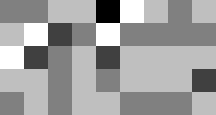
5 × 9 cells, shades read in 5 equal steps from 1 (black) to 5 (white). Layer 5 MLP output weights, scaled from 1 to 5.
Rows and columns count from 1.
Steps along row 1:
same up same down up down down up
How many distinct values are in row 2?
4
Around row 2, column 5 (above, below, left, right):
1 2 3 3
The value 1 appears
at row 1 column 5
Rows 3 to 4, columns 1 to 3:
5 2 3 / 4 4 3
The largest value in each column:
5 5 4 4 5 5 4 4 4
